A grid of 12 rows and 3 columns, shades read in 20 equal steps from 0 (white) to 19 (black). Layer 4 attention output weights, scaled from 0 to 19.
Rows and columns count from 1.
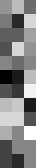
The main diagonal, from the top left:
8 16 7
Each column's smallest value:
3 3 0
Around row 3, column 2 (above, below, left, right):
16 3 12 7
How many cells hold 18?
0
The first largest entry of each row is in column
3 2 1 1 2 1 2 3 3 2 1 2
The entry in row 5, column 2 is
11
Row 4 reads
13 3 8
